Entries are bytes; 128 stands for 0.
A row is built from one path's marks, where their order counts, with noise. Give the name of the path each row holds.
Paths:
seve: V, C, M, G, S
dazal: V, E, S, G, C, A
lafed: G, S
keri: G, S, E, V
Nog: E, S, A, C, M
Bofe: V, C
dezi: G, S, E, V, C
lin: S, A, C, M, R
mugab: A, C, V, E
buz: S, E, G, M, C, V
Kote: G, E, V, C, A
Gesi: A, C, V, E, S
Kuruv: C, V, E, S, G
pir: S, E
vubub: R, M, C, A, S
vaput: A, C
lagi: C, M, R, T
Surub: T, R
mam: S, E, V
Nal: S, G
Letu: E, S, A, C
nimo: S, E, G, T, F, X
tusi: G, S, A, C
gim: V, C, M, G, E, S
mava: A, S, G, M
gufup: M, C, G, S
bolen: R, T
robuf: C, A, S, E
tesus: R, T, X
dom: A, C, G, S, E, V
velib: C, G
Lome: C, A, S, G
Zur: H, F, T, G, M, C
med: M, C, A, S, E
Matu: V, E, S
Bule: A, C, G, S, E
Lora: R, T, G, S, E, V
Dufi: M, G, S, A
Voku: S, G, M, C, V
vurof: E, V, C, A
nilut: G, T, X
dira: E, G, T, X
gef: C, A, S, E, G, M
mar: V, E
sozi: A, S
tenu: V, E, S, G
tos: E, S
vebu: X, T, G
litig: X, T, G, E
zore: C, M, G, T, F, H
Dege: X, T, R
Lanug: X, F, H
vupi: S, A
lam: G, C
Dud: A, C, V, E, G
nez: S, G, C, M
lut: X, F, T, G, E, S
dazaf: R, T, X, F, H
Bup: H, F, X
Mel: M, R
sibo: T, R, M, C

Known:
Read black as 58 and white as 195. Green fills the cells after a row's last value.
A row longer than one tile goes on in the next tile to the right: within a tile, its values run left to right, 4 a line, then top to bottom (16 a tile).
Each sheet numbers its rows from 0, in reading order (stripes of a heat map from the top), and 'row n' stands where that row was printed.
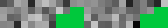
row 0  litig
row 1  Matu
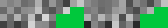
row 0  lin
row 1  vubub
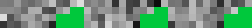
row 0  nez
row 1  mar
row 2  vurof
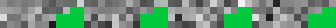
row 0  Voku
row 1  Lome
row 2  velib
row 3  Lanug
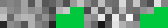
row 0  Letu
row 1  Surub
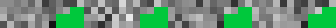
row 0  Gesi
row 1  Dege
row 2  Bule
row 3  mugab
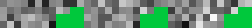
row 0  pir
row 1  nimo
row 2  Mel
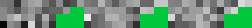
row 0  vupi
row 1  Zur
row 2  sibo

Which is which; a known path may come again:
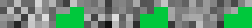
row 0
Dege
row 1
lafed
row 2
dazal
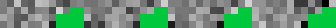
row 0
nimo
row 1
gef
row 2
Nog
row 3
mam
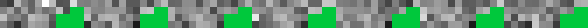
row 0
vebu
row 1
Letu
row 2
Dud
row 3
Zur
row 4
dom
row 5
dezi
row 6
Lome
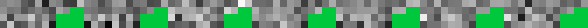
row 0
tos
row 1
sozi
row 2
lam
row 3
Kote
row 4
tusi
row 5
zore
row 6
Lanug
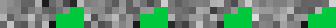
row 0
Matu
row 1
gim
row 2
mava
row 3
Voku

